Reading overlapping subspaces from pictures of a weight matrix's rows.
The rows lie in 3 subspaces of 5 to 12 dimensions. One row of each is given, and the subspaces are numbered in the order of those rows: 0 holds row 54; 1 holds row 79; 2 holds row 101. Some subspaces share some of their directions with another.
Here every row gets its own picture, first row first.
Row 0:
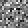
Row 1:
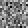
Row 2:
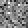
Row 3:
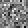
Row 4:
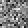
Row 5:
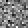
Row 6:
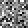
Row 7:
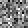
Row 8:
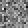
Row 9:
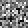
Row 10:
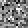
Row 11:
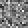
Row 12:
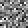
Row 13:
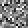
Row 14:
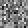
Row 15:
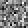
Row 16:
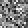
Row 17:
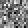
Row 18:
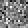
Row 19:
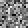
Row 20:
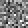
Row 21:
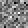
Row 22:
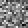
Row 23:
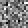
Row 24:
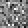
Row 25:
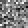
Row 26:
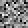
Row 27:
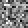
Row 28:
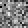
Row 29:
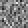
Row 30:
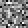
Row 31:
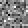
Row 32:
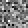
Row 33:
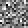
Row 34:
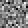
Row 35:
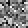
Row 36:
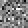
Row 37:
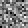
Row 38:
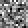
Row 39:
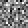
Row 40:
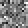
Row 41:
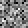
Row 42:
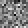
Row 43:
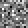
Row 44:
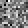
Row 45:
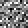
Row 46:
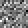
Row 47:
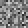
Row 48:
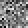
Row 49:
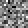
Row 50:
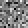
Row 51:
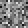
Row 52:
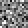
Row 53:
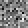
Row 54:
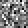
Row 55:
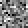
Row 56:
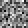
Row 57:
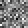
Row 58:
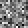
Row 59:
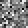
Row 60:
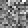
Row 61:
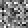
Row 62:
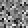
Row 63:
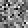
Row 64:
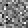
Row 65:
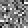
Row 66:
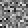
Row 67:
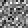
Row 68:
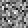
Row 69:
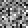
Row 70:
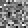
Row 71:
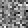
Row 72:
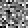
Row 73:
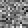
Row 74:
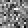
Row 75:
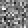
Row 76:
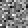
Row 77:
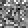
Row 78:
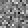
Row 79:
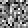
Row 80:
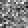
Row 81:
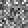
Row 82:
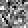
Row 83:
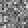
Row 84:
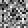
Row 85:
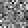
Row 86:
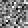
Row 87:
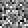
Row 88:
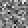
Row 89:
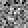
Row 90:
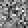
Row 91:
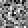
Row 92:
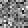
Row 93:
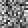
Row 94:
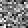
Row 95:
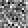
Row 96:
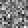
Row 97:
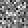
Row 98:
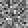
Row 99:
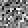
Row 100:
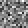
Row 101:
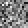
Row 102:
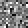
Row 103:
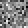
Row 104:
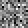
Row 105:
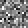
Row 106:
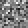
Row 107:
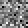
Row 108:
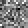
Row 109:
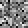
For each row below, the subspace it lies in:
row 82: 1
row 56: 1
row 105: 1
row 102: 2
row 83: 1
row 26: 1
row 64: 2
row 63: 2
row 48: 2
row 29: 1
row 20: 2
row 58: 1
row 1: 2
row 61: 0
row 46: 1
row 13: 2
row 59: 2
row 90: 2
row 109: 0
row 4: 0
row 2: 1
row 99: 0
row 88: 1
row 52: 2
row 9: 2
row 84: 0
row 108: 0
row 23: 2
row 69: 2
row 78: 1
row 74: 0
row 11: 0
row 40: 1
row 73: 2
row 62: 2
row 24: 0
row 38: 2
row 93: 2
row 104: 2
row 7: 1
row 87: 2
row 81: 0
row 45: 0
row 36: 1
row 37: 2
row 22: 2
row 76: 2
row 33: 1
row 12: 0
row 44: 2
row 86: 2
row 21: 1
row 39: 1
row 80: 0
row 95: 0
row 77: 0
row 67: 2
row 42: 2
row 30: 2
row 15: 2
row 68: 2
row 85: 2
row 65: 2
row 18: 2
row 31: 1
